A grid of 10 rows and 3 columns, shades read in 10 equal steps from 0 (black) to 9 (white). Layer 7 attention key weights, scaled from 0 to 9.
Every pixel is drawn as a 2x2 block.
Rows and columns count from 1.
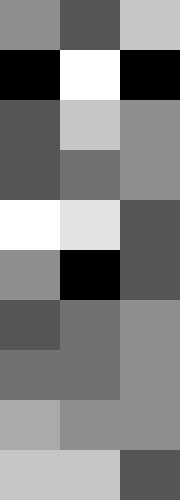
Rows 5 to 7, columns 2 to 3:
8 3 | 0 3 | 4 5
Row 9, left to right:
6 5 5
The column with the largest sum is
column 2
